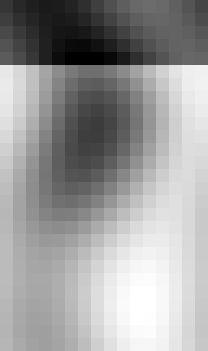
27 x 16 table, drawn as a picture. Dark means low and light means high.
The bottom left is the calmest part. There are no lone odd cells. The top middle is the ninth with the lowest average. A horizontal seam about 20% of the way down splits the table, and the bottom part is higher.
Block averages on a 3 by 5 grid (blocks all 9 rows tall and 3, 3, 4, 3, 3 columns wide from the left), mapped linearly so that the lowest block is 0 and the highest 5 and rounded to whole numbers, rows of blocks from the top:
20022
31134
33454
